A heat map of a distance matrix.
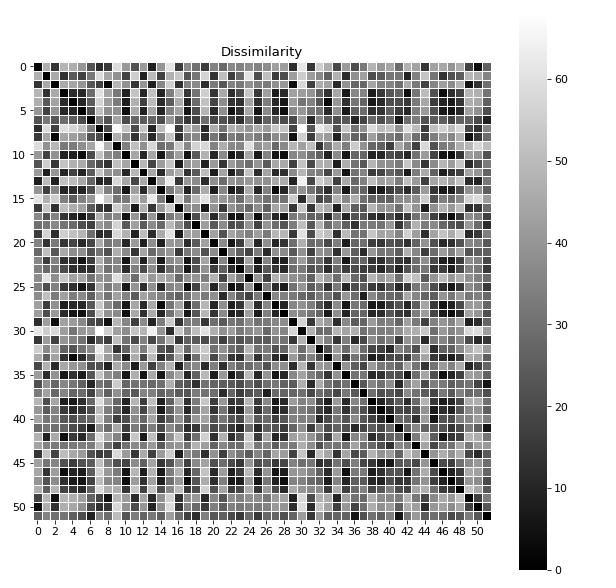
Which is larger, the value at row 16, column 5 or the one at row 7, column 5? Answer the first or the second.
the second
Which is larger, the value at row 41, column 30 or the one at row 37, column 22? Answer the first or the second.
the first
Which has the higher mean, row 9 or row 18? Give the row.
9
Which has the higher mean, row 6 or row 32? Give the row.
32
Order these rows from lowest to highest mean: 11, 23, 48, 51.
23, 51, 48, 11
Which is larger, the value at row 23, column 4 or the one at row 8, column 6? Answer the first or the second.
the second
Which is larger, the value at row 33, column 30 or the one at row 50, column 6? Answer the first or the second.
the first
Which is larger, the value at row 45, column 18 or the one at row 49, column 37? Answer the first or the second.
the first
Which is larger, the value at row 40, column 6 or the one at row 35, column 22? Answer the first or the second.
the first
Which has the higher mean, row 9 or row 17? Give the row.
9
